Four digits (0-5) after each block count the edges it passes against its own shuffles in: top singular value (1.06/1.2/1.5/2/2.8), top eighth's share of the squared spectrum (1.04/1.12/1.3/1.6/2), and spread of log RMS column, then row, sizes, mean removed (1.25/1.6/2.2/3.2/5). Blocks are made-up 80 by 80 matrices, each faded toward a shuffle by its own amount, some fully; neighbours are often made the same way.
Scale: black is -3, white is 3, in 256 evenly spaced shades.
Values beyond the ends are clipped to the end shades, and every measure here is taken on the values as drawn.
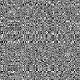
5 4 3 3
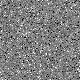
0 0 0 0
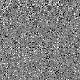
4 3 1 2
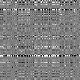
5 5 3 4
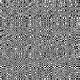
5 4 3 3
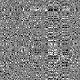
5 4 3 3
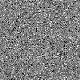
3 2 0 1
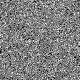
2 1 0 0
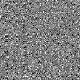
4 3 2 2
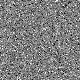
2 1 0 0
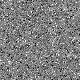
0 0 0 0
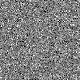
3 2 0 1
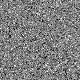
2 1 0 0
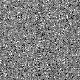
3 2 1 1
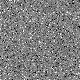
1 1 0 0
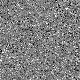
0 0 0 0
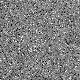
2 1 0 0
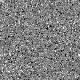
1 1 0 0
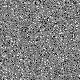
2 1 0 0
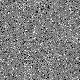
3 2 1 0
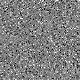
3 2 0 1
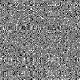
4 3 2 2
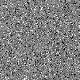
3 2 1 1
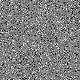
2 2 0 0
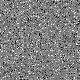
2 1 0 0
